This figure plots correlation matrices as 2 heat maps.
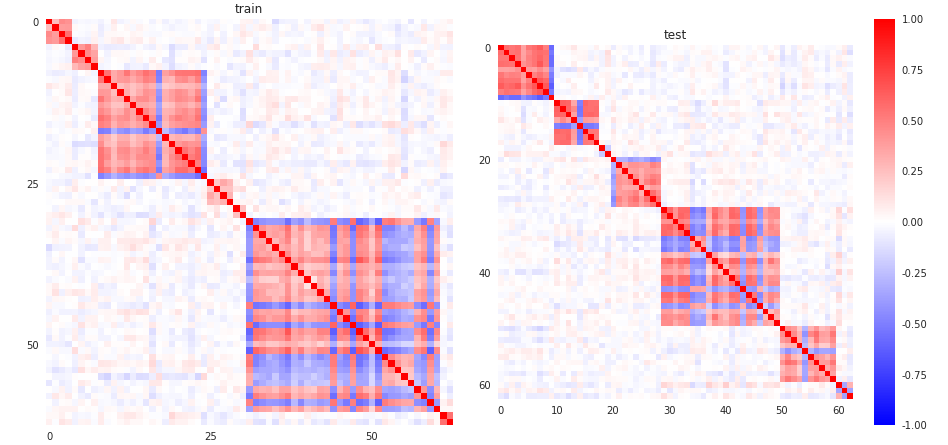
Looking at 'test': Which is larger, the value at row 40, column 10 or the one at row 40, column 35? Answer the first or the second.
the first
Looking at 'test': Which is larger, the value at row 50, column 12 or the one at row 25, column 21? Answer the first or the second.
the second
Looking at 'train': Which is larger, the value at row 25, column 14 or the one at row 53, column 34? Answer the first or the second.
the first
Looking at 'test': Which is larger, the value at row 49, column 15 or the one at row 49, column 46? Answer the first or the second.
the first
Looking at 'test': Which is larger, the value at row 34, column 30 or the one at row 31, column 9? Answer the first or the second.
the second
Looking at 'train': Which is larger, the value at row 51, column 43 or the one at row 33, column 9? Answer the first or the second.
the first
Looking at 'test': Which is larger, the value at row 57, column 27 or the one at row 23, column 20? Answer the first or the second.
the first
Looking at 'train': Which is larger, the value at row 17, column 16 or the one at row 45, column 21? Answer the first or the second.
the second
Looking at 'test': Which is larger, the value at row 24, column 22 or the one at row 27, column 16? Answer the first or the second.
the first
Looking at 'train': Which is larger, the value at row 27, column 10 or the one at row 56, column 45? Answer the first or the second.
the first
